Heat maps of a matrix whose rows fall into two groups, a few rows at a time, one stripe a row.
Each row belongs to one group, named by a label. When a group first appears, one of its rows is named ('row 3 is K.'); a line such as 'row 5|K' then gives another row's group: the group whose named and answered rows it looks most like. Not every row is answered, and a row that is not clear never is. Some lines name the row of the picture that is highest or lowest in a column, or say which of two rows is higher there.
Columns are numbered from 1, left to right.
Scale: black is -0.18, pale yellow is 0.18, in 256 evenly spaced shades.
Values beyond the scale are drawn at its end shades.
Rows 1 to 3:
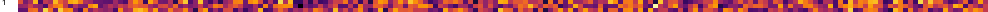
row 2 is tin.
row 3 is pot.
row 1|pot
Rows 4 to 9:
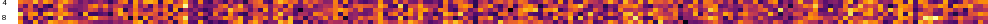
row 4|pot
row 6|tin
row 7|pot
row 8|tin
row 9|pot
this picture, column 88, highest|9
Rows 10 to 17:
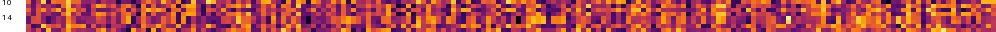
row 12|pot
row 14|tin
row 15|tin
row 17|tin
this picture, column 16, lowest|12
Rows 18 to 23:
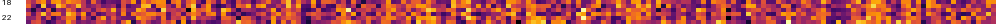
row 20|tin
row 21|pot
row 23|tin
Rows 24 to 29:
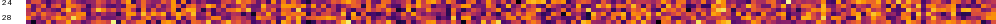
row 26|tin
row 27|pot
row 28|pot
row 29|tin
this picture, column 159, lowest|25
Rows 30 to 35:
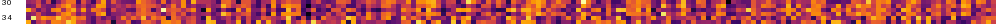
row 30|tin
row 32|pot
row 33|tin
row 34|pot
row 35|pot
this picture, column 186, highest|34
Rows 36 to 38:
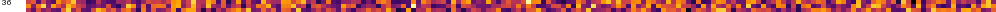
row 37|pot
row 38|tin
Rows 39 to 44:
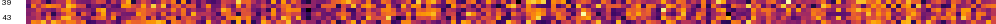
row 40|pot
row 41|tin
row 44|pot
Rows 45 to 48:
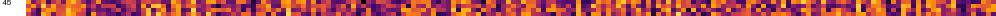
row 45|pot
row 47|pot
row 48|pot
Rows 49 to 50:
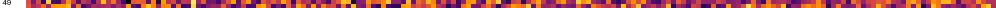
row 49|tin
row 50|pot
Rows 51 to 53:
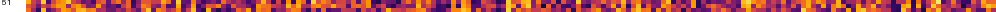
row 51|pot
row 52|pot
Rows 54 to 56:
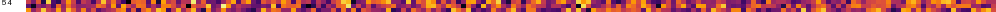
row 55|tin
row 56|pot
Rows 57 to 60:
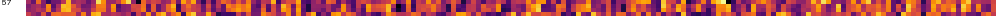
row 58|tin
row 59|tin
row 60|pot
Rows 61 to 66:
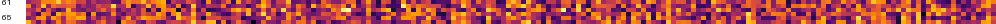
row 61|pot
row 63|tin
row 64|pot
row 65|pot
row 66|pot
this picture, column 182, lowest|65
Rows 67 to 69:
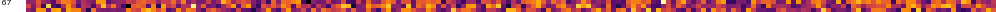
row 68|tin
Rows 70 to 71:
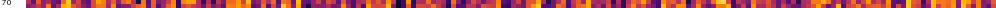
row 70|tin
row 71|tin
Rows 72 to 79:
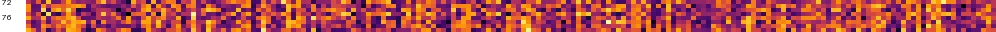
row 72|tin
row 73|pot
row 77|pot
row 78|pot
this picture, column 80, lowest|77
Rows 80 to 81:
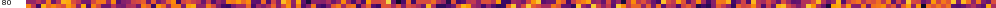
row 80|tin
